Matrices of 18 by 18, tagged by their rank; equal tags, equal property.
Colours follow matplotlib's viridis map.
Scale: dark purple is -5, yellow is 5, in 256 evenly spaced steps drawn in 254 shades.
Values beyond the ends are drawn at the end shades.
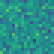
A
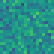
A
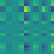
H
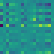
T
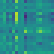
T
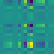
H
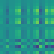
H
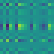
H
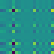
H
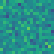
A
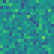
A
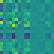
T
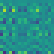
T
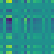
H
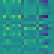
T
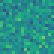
A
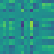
T
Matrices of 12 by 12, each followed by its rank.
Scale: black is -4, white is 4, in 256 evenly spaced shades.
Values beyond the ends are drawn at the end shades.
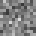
full rank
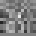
two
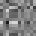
two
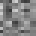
two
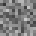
full rank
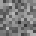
full rank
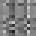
two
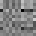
two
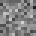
full rank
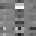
two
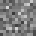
full rank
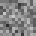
full rank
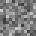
full rank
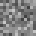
full rank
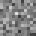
full rank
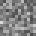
full rank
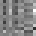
two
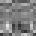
two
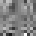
two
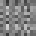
two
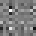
two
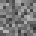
full rank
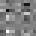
two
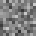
full rank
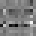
two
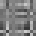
two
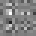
two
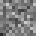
full rank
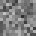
full rank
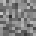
full rank
